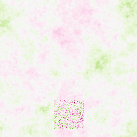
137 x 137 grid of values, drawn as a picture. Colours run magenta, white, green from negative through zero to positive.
No regular stripes run through it. No overall slope runs across the table. Neither half mirrors the other. Overall the values sit about 50% of the way up the scale. An odd patch, rougher than its surroundings, sits in the bottom middle. The bottom middle is the roughest part.
